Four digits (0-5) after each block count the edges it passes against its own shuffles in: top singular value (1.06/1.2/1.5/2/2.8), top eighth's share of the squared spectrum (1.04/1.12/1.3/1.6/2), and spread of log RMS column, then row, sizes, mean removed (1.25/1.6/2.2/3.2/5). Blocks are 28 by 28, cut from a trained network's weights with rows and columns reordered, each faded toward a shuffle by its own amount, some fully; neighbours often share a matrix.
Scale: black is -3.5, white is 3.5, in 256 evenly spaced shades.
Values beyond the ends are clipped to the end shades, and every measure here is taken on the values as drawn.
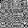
3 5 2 1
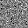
2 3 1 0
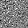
2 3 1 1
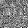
2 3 1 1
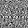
3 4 0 1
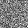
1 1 0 0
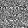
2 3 0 1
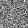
0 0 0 0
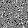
0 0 0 0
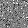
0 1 0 1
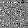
3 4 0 3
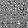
3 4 1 2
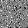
2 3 1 1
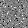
1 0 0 0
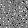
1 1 0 0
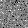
1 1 0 0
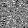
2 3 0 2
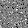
0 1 0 0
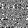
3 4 0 2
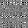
4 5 1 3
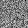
0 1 0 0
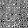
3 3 1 2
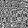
3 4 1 1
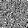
2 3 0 1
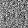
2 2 0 1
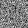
0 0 0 0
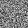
0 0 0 0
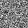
0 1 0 0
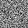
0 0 0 0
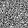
0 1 0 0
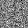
0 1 0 0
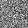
0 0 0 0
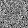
0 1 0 0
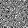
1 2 0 0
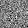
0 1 0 0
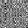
3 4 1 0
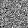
0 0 0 0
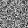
3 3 0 0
